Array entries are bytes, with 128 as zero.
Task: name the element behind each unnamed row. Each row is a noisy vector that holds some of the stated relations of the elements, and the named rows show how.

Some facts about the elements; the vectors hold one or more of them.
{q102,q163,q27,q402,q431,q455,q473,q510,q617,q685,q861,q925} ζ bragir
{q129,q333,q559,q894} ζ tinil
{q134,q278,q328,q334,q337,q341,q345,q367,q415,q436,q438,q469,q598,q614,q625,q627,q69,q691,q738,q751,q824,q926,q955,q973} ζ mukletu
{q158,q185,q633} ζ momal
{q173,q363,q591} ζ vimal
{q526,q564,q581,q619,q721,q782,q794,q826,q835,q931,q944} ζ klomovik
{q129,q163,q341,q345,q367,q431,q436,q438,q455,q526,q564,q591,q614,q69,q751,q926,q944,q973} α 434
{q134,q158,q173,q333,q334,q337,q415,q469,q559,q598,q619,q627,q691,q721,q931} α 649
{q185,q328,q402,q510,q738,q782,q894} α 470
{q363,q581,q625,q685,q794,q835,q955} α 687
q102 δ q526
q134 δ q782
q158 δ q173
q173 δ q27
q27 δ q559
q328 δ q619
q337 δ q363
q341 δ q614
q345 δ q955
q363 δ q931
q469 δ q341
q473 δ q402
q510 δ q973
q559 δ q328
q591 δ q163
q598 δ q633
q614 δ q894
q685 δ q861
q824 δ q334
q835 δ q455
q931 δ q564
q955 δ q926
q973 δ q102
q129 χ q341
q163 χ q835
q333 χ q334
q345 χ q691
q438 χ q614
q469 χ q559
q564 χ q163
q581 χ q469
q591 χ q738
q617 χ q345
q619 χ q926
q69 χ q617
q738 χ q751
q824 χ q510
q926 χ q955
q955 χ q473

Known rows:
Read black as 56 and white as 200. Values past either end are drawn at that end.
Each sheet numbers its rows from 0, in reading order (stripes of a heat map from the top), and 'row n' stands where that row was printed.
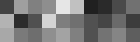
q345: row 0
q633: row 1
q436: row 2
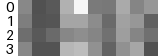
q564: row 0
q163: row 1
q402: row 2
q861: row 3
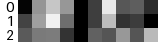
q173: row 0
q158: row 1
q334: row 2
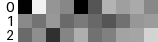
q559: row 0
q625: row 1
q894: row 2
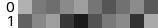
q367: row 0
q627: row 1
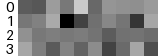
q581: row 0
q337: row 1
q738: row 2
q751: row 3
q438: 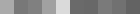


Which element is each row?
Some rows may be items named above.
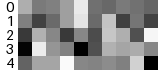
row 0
q438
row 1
q591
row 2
q333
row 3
q559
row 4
q27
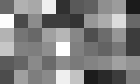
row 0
q328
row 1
q955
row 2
q278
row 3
q824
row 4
q794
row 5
q345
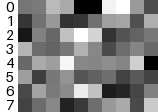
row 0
q619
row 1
q721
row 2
q617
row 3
q973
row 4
q27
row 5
q185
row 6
q345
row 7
q931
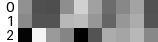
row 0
q102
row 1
q861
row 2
q559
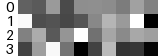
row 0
q685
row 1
q473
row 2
q129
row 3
q158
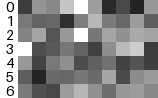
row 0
q69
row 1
q510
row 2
q129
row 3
q926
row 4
q185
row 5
q363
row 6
q526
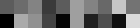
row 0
q835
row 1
q691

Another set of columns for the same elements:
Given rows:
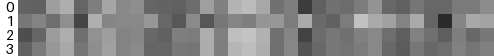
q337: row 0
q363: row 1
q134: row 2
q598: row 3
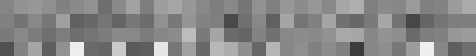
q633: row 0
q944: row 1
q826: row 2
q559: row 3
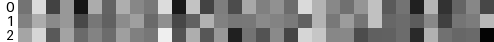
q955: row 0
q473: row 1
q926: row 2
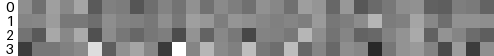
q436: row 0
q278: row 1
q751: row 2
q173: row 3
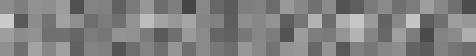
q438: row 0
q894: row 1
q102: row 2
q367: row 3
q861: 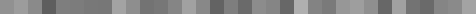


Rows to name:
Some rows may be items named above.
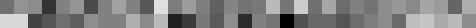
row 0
q27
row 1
q617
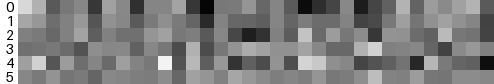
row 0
q345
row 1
q69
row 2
q564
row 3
q625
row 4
q926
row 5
q278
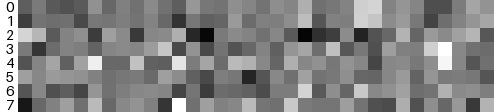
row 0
q794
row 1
q835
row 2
q345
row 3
q738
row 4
q559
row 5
q129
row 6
q581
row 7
q158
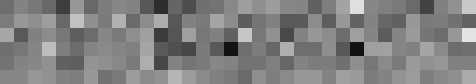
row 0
q685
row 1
q333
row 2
q510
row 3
q591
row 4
q824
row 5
q633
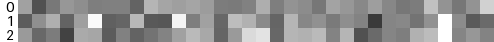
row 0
q185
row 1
q559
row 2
q328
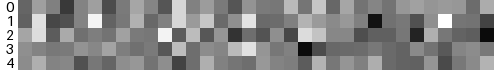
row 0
q27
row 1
q619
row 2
q926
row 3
q691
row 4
q473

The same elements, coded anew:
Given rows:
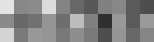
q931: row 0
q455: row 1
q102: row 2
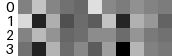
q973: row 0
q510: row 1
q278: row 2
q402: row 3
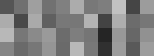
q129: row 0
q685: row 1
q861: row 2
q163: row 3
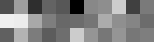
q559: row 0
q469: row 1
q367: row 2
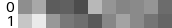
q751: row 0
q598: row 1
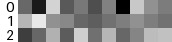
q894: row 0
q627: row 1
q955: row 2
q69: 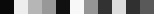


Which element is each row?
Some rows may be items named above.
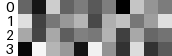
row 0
q894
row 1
q473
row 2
q685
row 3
q69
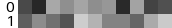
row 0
q581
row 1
q926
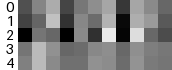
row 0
q625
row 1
q738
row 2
q328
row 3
q278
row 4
q278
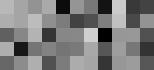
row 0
q617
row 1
q333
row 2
q185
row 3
q835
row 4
q363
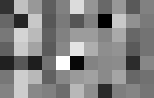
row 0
q438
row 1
q894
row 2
q824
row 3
q591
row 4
q619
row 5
q824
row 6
q633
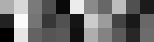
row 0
q345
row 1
q158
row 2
q173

